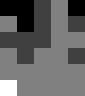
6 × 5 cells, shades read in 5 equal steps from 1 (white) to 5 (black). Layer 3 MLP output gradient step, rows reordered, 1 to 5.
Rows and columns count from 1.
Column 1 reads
5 3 4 3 3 1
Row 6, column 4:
3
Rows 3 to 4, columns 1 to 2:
4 4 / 3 4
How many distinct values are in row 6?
2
